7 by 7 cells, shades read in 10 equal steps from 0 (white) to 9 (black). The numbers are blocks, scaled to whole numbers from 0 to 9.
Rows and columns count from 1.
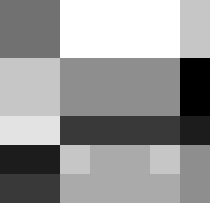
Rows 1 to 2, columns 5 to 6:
0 0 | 0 0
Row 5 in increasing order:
1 1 7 7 7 7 8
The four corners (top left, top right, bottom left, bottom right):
5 2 7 4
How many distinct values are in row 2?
3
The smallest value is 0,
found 8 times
